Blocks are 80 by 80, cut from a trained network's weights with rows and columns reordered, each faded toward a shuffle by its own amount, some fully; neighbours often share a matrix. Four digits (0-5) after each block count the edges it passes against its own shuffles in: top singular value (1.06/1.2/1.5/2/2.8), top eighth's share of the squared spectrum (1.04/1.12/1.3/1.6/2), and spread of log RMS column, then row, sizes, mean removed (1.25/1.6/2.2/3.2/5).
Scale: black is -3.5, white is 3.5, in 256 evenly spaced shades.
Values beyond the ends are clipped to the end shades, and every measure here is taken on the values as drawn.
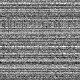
5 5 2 4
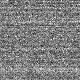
3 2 0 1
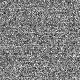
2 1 0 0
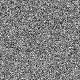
3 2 0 0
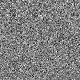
2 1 0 0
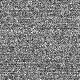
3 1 0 0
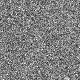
0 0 0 0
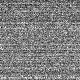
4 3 0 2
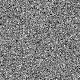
0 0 0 0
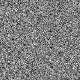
3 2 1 1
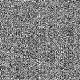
3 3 1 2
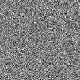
4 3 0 2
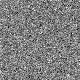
0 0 0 0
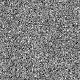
2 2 0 1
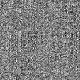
3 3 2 1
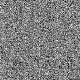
2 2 1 1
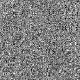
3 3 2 2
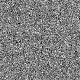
0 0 0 0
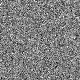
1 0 0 0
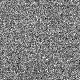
1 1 0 0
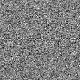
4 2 0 2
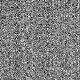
3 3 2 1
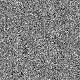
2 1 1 0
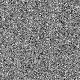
1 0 0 0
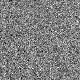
2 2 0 0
